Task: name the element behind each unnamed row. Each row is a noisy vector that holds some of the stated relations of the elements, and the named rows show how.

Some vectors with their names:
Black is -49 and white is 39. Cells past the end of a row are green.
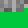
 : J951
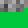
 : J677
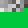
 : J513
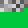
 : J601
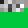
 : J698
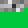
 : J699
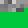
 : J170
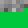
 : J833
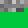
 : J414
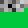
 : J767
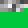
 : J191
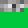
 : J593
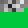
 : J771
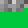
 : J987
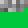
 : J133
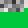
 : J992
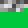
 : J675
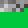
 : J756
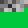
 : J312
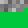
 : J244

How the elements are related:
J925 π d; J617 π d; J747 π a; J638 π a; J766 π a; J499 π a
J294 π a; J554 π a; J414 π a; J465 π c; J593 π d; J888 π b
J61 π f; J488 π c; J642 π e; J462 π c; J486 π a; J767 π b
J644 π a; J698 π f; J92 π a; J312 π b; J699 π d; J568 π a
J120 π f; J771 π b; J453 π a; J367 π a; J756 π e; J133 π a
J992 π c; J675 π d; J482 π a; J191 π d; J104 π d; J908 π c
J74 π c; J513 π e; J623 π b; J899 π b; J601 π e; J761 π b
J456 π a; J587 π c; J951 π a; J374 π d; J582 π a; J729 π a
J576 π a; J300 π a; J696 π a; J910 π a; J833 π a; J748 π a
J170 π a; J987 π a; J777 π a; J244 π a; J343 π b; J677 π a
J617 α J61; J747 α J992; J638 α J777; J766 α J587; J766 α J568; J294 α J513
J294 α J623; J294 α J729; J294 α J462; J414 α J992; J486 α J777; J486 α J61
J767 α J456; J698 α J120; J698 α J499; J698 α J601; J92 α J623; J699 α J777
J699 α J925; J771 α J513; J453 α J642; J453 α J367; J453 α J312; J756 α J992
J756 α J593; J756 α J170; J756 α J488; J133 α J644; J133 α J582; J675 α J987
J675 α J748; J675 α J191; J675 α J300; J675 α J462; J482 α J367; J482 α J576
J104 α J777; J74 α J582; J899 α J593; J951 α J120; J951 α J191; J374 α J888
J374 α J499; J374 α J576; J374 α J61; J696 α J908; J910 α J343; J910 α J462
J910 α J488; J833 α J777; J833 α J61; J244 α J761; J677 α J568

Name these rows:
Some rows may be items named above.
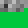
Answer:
J568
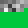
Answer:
J343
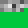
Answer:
J593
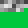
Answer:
J675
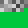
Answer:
J601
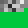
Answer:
J771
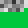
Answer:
J992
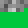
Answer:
J367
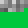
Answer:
J133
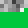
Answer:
J74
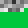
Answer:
J462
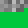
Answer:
J910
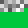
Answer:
J61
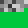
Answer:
J888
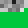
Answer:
J465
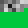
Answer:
J899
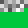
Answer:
J61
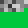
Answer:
J888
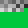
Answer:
J642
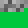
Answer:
J456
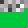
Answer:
J120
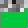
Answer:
J587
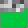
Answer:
J617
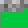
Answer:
J777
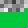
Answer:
J488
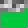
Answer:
J374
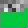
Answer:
J343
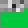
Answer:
J925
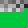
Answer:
J642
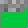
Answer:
J554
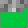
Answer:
J576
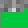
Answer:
J482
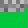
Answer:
J696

